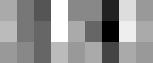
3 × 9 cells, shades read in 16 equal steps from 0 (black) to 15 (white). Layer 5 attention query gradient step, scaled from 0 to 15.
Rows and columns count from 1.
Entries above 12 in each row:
2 2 0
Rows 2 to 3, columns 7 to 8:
0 14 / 4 10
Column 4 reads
15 15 11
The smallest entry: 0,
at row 2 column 7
